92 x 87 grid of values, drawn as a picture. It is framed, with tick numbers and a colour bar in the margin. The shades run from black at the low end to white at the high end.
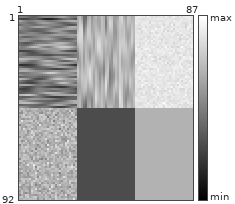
The table splits into 2 rows of 3 panels. Panel 1,1: middling, streaked across, strong in contrast. Panel 1,2: high, streaked downward. Panel 1,3: very high, fine-grained, faint in contrast. Panel 2,1: high, fine-grained. Panel 2,2: low, flat. Panel 2,3: high, flat.
